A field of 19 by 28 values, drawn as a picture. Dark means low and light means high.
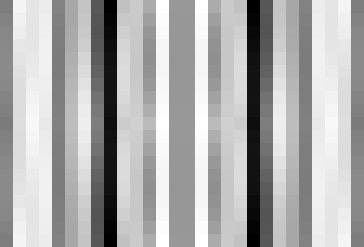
On average the colour sits 70% of the way up the scale. The grain runs up and down. Its left and right halves mirror each other, and so do its top and bottom. No overall slope runs across the table.
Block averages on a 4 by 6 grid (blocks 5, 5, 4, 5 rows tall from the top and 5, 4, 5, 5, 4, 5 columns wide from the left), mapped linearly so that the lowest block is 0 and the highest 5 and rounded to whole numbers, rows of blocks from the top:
5 0 5 5 0 5 / 5 1 5 5 1 5 / 5 1 5 5 1 5 / 5 0 5 5 0 5
